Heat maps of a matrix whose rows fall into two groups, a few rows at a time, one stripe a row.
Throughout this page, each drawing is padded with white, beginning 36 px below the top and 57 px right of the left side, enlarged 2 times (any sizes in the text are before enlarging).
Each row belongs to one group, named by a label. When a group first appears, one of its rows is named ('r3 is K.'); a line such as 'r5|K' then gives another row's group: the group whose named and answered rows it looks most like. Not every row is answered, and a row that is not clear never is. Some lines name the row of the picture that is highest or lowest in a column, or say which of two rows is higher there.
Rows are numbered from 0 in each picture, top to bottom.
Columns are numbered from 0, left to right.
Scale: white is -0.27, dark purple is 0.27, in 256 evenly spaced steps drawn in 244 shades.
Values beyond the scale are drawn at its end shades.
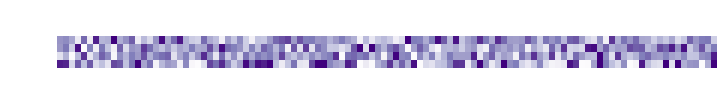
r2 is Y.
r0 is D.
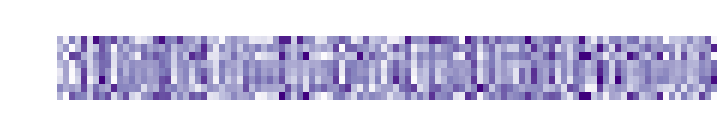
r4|Y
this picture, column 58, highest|0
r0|D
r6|D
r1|Y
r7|D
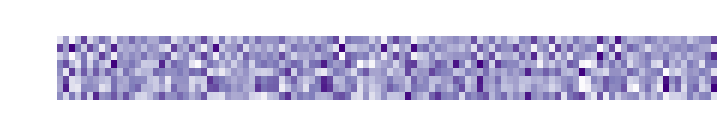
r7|D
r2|Y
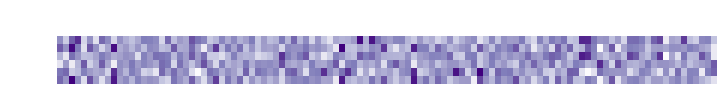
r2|D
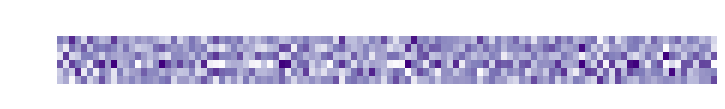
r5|Y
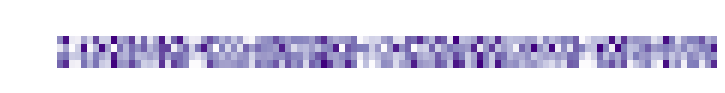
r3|D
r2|D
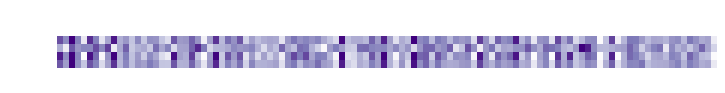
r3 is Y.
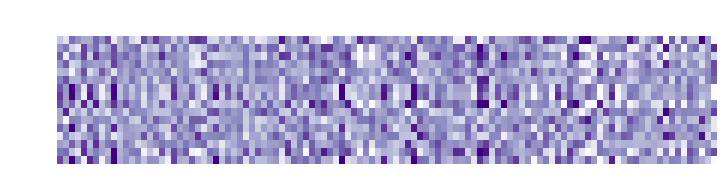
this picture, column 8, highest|0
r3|D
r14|D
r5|D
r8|D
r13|D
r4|Y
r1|D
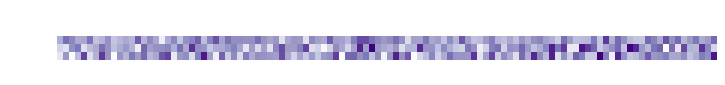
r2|Y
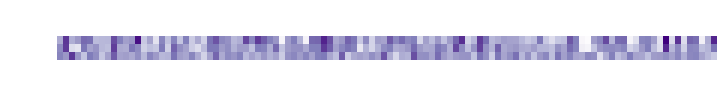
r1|D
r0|D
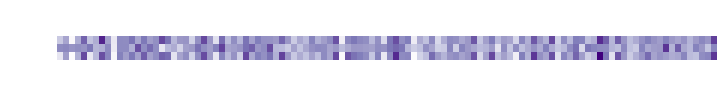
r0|Y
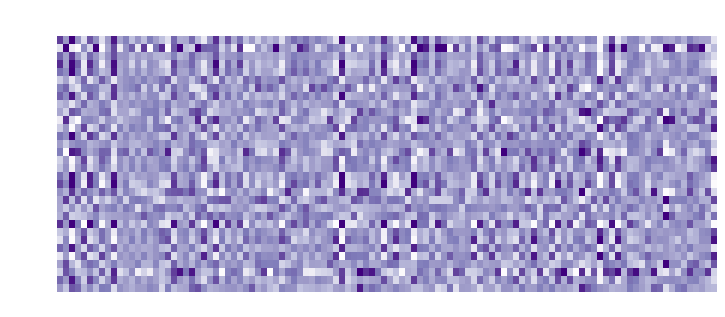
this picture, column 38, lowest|10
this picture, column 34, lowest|14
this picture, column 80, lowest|1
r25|Y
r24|Y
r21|D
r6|D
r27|Y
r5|Y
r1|D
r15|Y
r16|Y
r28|D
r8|Y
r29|D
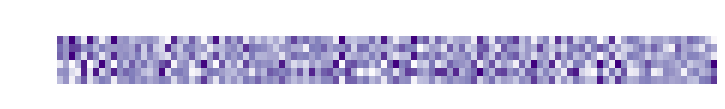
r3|Y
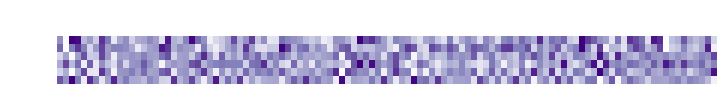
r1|D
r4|Y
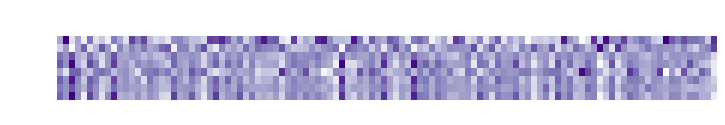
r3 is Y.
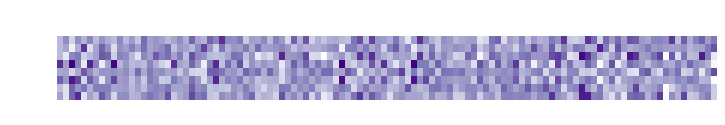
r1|Y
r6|D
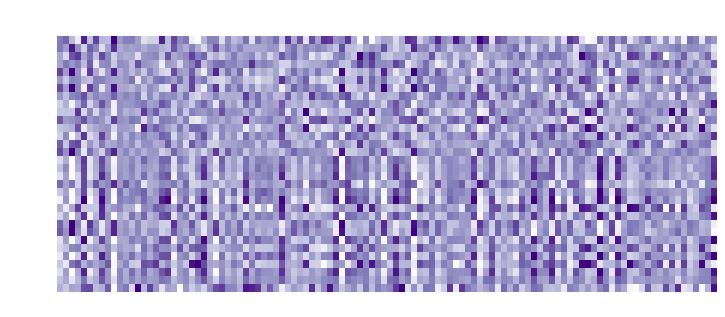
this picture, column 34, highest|19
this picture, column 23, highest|28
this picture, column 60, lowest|18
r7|D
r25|Y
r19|Y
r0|D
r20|Y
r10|D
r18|D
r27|Y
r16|Y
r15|Y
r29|Y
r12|Y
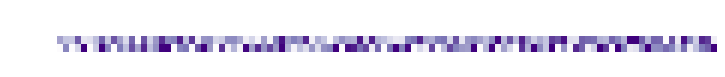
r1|Y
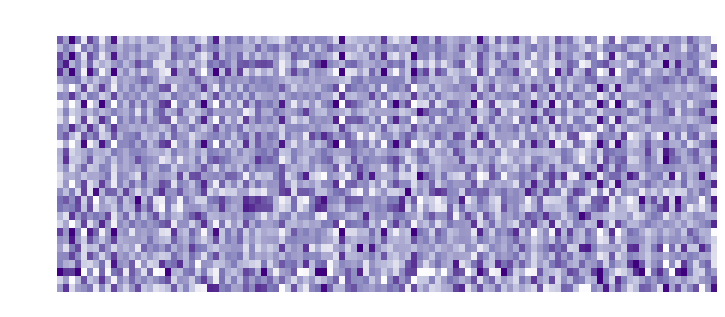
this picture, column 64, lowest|29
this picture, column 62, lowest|29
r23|Y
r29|D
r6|Y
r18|Y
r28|D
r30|Y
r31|D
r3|D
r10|Y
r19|D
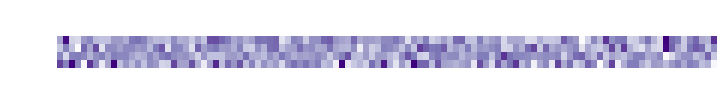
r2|D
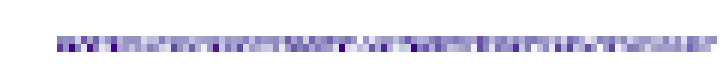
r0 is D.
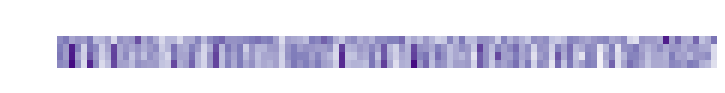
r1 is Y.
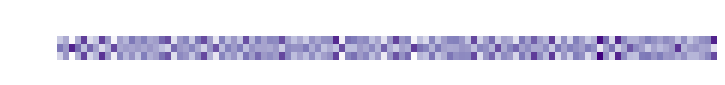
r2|Y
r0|Y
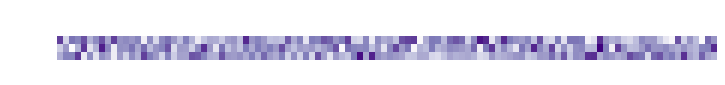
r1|Y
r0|D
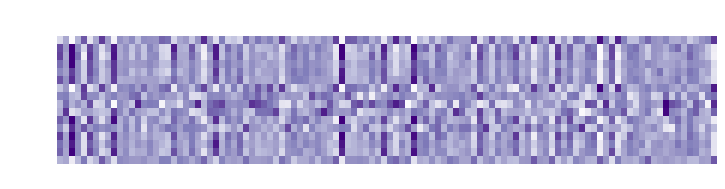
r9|D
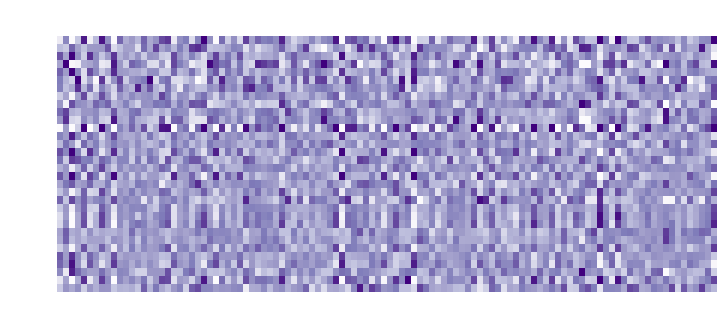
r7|Y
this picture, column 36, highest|3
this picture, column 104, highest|5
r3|D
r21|Y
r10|D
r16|Y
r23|Y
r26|Y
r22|Y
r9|D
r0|Y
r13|D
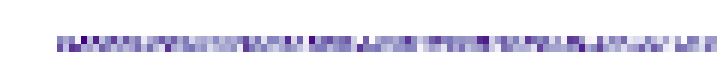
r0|D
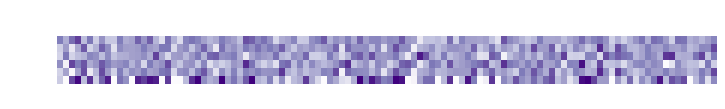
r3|D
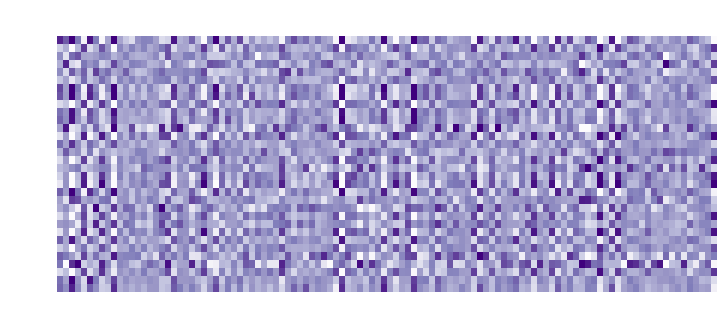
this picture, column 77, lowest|27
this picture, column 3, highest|28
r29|Y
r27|D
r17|Y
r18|Y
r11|D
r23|D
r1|Y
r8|Y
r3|D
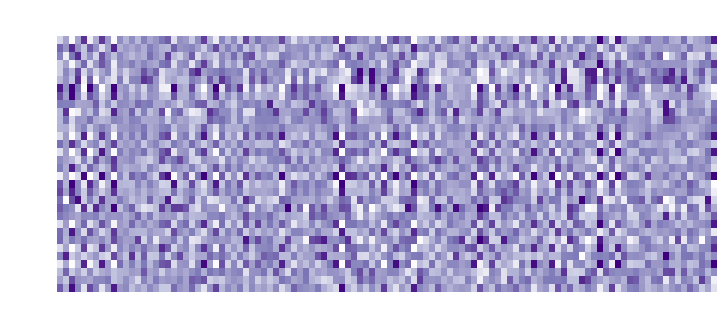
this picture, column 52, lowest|21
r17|Y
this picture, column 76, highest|6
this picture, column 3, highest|20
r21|D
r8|D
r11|Y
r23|Y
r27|D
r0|Y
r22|D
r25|D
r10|D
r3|Y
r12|Y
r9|D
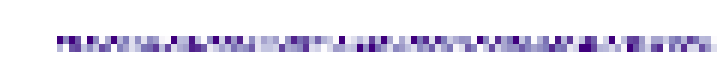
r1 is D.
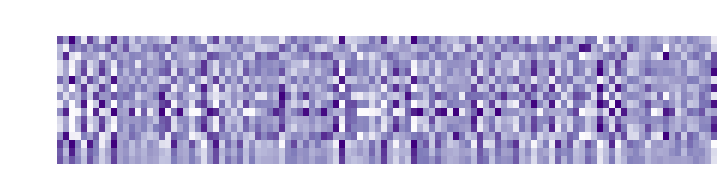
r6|Y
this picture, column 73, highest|9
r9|D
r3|Y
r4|Y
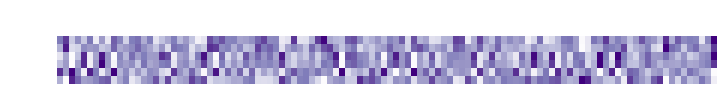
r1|D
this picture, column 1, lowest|5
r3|Y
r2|Y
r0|D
